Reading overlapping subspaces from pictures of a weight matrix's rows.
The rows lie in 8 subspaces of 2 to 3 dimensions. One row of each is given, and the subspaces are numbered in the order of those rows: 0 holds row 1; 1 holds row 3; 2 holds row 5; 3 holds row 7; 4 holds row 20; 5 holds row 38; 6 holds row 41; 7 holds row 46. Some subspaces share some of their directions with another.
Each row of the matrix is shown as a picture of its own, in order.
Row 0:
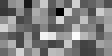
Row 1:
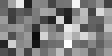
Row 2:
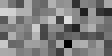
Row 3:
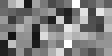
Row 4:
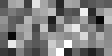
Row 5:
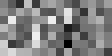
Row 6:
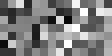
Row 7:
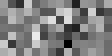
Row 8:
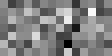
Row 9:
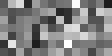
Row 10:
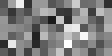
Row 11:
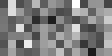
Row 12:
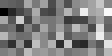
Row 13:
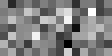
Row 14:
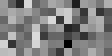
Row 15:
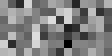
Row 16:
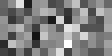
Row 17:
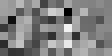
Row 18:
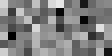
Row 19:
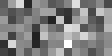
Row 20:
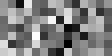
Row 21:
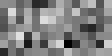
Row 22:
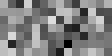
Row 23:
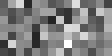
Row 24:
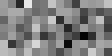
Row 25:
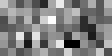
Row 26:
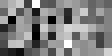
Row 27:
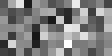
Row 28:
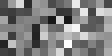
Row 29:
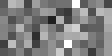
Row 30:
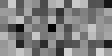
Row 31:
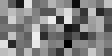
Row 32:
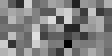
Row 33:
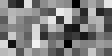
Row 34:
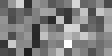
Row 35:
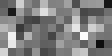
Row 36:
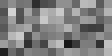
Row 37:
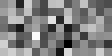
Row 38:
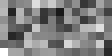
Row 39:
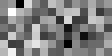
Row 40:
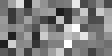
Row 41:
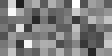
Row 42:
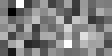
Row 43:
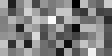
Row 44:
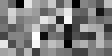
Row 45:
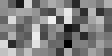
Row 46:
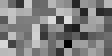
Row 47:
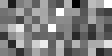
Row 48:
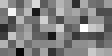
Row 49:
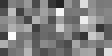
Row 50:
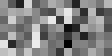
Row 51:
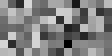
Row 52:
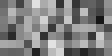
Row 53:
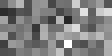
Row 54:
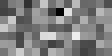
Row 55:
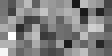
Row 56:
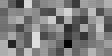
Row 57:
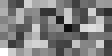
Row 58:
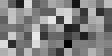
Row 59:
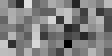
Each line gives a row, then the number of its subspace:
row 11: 6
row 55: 1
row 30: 4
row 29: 6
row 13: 3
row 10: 1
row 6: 7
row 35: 1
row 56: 7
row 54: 2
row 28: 7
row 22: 0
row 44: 0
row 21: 5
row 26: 2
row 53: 7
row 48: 2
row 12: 7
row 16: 4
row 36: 5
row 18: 5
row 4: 0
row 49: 5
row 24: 3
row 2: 7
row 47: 4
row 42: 6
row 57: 5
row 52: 0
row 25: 5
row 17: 2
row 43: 6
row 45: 2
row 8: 3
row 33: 4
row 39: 6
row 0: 2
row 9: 4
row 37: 4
